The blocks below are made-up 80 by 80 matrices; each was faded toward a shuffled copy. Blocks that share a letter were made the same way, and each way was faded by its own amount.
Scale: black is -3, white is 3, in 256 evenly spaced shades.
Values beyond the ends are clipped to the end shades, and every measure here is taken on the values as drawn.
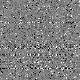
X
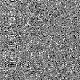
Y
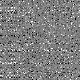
X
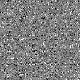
Y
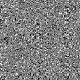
Y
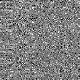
Y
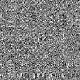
Y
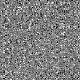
Y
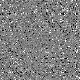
X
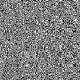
Y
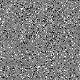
X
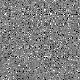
X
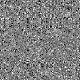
Y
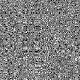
Y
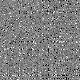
X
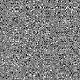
Y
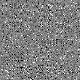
X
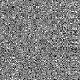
Y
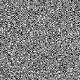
Y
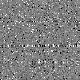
X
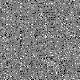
X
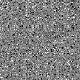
Y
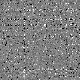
X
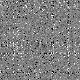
X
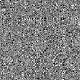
Y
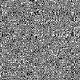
Y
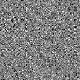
Y
